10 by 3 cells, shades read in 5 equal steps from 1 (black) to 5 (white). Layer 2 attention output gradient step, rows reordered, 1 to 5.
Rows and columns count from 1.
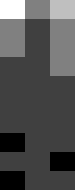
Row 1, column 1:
5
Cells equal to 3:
6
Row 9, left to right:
2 2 1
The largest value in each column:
5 3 4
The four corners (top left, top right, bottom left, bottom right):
5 4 1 2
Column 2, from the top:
3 2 2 2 2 2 2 2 2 2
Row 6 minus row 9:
0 0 1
